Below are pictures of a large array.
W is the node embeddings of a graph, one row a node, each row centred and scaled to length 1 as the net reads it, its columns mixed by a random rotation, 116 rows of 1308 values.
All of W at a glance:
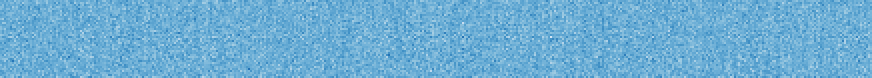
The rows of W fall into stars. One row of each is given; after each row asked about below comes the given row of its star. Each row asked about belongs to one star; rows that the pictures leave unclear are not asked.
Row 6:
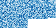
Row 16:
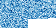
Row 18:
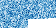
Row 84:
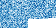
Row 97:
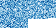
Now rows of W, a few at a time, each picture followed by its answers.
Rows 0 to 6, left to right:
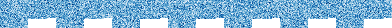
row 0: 6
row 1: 84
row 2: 16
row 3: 6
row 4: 16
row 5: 6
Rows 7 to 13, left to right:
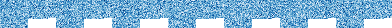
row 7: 84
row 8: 97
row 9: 18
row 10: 84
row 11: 16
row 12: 97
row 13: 18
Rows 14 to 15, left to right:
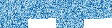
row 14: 84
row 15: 18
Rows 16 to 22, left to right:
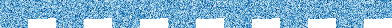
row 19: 84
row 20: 16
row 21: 6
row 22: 6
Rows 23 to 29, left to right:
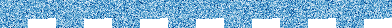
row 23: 16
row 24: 6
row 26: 18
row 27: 84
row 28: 97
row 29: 18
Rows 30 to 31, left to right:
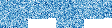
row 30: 18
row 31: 18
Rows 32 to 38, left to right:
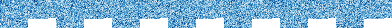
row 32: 84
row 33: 16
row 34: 97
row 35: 97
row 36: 97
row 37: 84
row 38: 16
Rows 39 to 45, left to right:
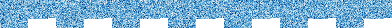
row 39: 84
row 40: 16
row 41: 18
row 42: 16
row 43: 97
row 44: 84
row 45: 18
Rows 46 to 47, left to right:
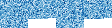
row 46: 16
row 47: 18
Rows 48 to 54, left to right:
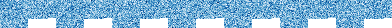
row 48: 84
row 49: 16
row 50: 84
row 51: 97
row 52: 16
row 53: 18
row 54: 6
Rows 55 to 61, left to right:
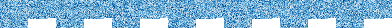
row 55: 6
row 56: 6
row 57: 97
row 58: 18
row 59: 18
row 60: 16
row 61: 18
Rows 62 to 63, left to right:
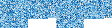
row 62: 97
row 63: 84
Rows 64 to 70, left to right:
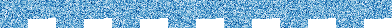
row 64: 18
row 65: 16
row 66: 16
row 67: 6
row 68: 84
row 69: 18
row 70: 6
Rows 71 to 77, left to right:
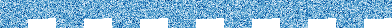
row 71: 16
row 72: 6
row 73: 16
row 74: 6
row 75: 6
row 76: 18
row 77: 97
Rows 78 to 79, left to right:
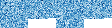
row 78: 6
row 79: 18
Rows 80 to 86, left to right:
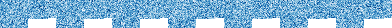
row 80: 84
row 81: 16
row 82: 16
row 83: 6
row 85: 6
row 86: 6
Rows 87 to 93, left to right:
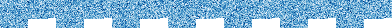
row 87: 16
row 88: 97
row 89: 97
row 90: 16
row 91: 16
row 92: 97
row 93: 16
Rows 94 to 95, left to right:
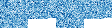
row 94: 6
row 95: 97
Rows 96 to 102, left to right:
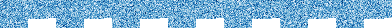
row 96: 84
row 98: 6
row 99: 97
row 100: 6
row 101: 84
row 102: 84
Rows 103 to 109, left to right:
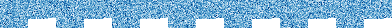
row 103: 97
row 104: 97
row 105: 97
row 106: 16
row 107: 16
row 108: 6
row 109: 16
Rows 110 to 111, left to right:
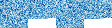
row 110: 84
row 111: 16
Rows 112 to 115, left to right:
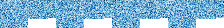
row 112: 6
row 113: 84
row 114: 6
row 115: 18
